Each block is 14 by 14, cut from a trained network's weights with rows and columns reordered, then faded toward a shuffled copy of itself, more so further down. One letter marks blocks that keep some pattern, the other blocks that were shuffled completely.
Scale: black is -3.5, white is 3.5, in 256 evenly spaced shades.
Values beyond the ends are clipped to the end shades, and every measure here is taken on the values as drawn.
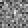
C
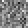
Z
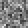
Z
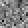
C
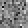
C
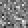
C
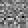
Z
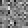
Z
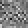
Z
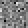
C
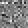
Z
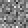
C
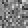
Z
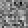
C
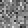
C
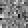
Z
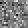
C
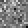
C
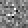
Z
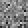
Z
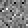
C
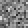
C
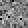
C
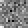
C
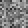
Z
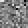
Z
